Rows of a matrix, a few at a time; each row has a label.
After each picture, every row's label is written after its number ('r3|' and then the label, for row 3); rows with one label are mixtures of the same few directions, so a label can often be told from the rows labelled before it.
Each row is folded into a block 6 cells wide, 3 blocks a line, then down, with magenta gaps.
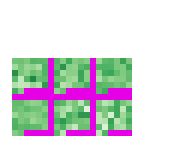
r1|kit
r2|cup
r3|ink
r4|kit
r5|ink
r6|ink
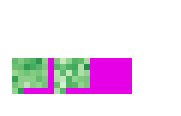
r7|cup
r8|ink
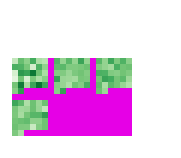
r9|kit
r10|cup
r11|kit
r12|ink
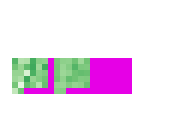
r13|ink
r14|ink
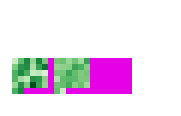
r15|ink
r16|cup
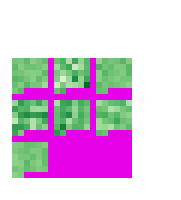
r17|kit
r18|kit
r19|ink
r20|ink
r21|ink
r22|kit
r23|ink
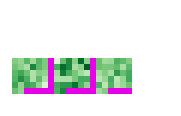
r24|kit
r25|ink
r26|ink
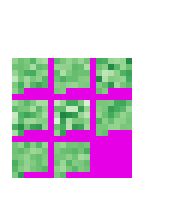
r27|kit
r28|ink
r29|kit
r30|kit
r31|kit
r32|cup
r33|cup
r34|ink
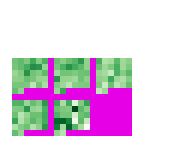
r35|cup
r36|cup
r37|ink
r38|kit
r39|kit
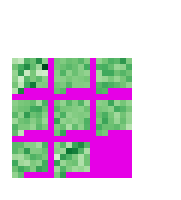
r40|ink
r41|ink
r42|ink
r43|cup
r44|cup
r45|kit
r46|kit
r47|cup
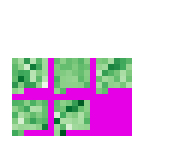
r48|kit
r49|cup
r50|cup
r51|kit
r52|cup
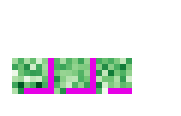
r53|kit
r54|cup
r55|cup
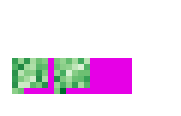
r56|cup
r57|cup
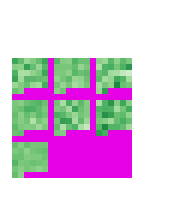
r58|kit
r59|ink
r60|ink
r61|cup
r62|kit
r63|ink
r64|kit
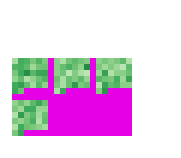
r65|ink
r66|ink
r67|cup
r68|cup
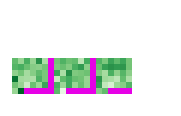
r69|cup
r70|cup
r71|cup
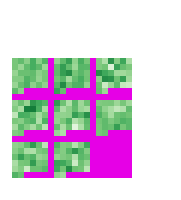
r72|cup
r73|ink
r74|kit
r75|cup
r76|ink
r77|cup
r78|kit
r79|kit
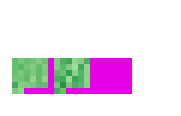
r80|cup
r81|ink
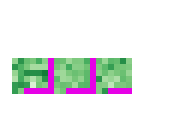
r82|ink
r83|kit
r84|cup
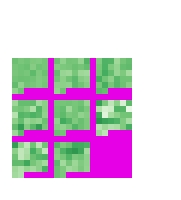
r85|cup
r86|ink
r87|ink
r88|kit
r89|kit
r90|ink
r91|ink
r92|cup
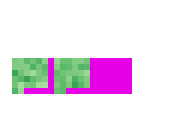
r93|kit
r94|ink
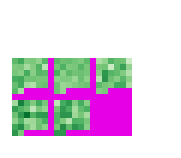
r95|ink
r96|cup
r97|kit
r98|ink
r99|ink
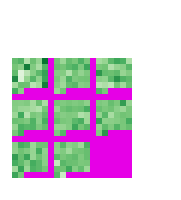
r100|kit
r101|ink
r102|kit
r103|cup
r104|ink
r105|cup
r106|ink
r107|cup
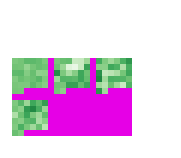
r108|kit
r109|cup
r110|kit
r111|cup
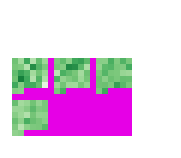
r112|kit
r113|cup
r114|ink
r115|ink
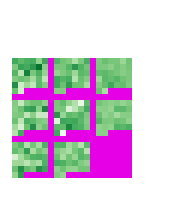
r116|cup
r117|kit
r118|cup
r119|ink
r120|cup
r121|ink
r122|kit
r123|ink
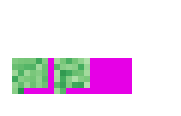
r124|cup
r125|kit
